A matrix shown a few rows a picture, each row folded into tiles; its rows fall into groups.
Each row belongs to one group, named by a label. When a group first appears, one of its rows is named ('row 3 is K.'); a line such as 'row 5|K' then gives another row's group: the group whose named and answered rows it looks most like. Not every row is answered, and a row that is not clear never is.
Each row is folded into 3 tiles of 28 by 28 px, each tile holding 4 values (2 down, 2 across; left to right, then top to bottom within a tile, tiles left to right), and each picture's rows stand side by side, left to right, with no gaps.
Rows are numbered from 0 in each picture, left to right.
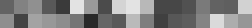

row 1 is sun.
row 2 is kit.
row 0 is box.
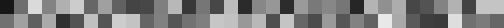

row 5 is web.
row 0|web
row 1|box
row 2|sun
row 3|box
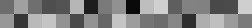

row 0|box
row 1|web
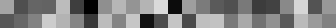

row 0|sun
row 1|web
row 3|kit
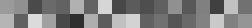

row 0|box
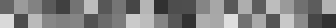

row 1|sun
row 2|kit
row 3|box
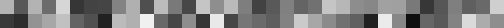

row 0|sun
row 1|kit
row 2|sun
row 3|kit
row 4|sun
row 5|kit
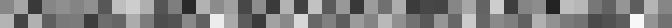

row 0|box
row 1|sun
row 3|sun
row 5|kit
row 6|web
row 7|sun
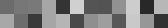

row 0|kit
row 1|kit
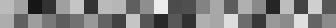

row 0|box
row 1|web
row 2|kit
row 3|sun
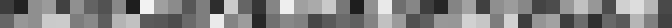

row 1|web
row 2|sun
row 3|web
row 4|kit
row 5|kit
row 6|box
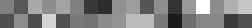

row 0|sun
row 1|kit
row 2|web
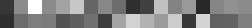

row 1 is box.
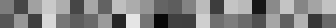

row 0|sun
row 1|sun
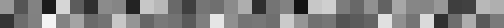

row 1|web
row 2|kit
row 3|web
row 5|box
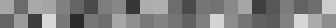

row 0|sun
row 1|web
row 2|kit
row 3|kit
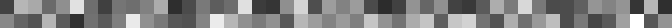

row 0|web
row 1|kit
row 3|kit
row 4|box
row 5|box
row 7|sun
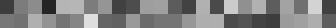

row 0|web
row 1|box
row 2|web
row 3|sun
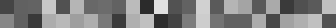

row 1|kit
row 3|box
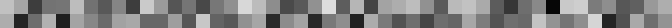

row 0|box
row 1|web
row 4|box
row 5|sun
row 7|box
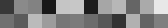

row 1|web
